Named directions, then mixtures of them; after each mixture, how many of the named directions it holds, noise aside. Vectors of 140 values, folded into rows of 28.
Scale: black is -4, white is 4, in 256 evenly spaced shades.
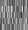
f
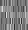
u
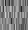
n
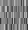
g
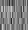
two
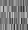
three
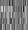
three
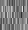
one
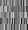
two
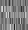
two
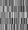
three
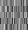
one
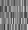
two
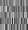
two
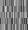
two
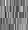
two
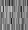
two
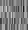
three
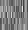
two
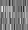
three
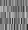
two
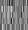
two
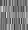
one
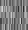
three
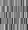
one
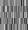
one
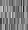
three
